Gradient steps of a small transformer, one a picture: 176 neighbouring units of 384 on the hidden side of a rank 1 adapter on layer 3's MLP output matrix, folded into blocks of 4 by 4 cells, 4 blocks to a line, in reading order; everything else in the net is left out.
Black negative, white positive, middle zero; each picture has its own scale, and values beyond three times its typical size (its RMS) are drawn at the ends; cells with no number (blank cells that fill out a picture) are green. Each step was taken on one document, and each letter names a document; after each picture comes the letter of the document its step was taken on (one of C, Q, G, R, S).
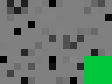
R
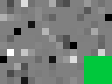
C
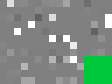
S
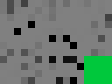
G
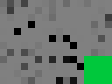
G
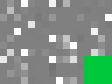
C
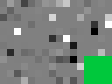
S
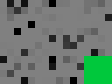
R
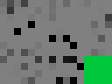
G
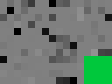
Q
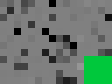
Q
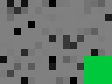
R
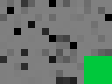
Q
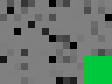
Q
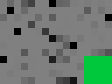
Q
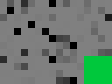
Q
